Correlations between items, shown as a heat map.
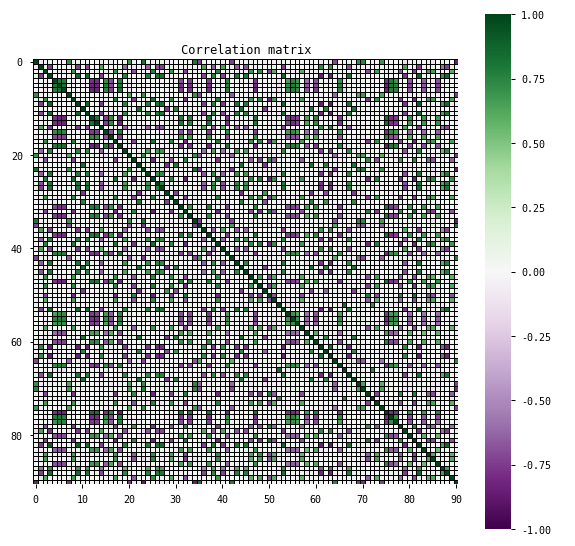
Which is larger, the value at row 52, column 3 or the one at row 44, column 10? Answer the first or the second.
the second
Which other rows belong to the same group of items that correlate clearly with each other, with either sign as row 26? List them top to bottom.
1, 3, 9, 11, 14, 19, 24, 27, 36, 38, 40, 43, 45, 53, 61, 63, 67, 79, 82, 87, 88
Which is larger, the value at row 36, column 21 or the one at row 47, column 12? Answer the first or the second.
the second
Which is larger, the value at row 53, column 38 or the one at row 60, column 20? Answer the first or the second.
the first
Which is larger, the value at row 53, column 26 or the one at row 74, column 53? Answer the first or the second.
the first
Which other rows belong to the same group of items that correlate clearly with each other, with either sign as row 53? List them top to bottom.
1, 3, 9, 11, 14, 19, 24, 26, 27, 36, 38, 40, 43, 45, 61, 63, 67, 79, 82, 87, 88
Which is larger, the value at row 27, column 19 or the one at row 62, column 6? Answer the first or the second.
the first
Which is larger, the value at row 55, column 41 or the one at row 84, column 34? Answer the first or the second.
the first
